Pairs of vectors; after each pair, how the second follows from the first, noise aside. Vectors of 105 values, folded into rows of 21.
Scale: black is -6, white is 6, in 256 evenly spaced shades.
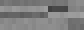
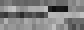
scaled up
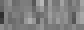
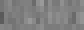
shrunk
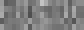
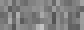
reversed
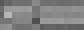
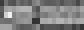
scaled up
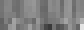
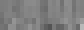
shrunk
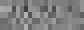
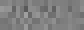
shrunk
